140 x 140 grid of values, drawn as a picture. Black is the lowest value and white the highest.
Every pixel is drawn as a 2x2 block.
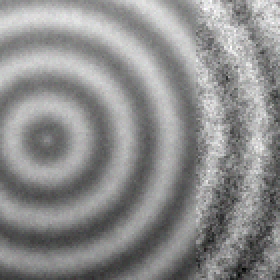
No single row or column stands out from its neighbours. Values rise toward the top. Rings spread out from the middle left. A vertical seam about 70% of the way across splits the table, and the left part is calmer.
